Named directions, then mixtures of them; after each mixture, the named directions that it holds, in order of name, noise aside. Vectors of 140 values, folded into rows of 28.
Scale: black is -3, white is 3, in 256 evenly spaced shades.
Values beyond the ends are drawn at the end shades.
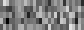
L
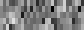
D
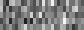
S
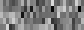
D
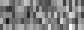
L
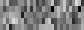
D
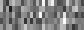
S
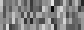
D, S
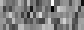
D, L, S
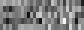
L, S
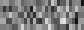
D, L, S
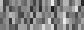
D, S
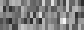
L, S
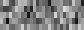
D, L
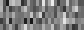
S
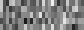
S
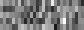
D, L, S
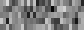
D, L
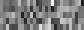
D, L, S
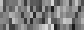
D, S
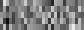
D, L, S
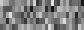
D, L, S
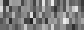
S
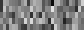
D, S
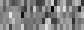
D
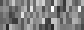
D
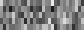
D, S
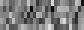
D, L, S
